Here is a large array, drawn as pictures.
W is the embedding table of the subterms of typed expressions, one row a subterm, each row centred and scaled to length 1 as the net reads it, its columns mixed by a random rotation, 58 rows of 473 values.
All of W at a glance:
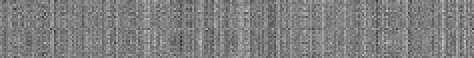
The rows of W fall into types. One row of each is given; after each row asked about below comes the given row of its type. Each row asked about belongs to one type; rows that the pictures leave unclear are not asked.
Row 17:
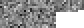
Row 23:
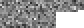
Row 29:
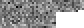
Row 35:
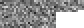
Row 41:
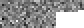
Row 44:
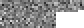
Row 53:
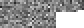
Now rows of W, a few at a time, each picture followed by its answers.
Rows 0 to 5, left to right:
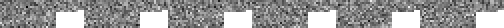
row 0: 35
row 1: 44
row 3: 35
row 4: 41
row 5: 44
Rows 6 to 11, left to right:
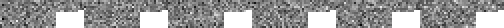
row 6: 41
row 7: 53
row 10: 41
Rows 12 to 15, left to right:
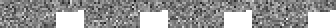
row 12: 44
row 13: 53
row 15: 23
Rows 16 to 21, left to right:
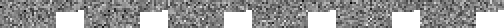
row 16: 17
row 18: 23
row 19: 53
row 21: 44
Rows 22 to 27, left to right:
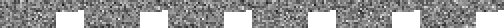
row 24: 23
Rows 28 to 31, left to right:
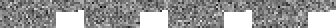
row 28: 29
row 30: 53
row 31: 35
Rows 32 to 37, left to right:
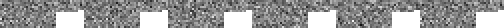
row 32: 44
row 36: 41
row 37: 44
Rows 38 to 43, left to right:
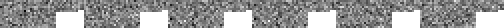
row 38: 17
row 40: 41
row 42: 35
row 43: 41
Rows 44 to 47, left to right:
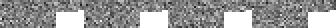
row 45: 41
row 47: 53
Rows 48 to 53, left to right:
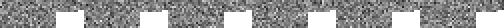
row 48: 23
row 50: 35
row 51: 44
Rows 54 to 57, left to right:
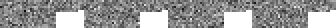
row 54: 17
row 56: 29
